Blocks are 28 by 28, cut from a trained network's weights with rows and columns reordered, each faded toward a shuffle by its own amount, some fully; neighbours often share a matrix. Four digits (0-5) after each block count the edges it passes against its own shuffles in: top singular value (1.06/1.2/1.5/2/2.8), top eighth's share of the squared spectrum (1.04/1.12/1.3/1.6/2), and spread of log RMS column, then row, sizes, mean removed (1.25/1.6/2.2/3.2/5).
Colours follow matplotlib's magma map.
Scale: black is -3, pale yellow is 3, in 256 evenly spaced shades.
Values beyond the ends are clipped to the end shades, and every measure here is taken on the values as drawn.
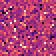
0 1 1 0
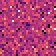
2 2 0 0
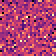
1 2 0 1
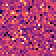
0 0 0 0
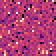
2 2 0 0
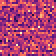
2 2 0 0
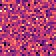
1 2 0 0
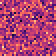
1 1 0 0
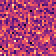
0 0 0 0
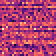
3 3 0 1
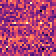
1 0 0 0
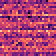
3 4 0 2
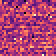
2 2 0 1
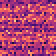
3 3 0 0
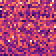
2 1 0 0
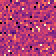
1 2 0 0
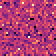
1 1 0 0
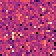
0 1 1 0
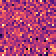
2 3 1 1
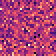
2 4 0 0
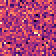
0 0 0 0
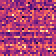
3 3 0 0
